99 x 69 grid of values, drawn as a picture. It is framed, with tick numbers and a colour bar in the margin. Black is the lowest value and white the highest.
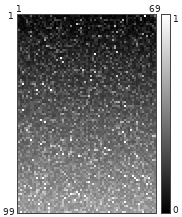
Stripes: none. Slope: up to the bottom. Grain: fine.
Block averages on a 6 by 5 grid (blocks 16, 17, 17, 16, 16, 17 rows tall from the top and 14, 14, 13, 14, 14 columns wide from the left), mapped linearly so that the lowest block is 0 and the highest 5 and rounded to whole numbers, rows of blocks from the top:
0 0 0 0 0 | 1 1 1 1 1 | 2 2 2 2 2 | 3 3 3 3 3 | 4 4 4 4 4 | 5 5 5 5 5
